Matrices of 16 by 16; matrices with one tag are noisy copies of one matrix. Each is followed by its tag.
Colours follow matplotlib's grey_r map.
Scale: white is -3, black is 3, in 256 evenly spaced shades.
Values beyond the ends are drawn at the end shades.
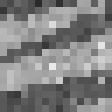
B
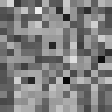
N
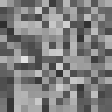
N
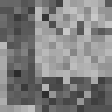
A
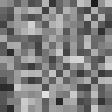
N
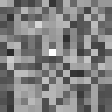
N
